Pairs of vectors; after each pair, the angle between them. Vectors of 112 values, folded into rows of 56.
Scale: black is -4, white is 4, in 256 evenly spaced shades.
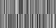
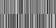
nearly parallel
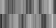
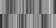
nearly parallel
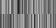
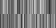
partly aligned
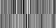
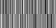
partly opposed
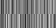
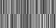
partly aligned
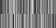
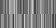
nearly parallel
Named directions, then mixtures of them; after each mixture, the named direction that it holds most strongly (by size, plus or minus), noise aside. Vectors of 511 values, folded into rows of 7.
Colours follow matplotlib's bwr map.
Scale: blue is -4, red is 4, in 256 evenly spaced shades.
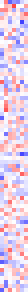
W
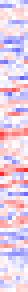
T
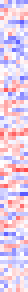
T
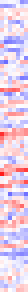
T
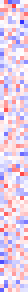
W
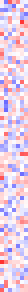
W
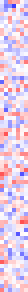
W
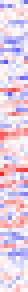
T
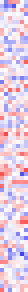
W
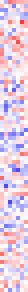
W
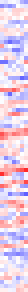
T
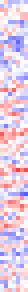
T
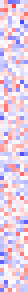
W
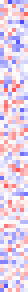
W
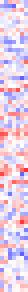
T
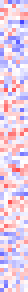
W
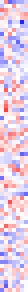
W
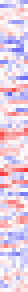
T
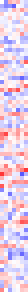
T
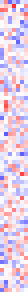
W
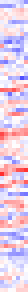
T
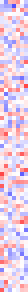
W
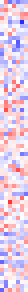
W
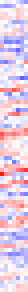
T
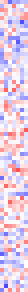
W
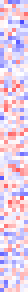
W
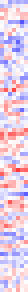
T
